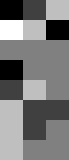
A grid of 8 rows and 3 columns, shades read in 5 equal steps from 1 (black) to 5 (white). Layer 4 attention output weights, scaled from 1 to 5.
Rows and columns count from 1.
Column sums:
24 23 22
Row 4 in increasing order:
1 3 3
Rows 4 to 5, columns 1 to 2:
1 3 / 2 4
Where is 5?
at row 2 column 1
